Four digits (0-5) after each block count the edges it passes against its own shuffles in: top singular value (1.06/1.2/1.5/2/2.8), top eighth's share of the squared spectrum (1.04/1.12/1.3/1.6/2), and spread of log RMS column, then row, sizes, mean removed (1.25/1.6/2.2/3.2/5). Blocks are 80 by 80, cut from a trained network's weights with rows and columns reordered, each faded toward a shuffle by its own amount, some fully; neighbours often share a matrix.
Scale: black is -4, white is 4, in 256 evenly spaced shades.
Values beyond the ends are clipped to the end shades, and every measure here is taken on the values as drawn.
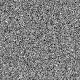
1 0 0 0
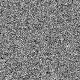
0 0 0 0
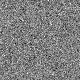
0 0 0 0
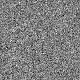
0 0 0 0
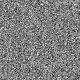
1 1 0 0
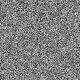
1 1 0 0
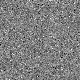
1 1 0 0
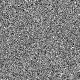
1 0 0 0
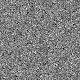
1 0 0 0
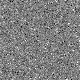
0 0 0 0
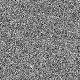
2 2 0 0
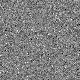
1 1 0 0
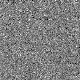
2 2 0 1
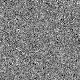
2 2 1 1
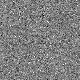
1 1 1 0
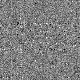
2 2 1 2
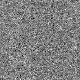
2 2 1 1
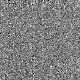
2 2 1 2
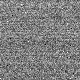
2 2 0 0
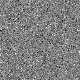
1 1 0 0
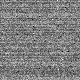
4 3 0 0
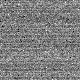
3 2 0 0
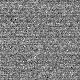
3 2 0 0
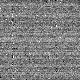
4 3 1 0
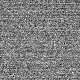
3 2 0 0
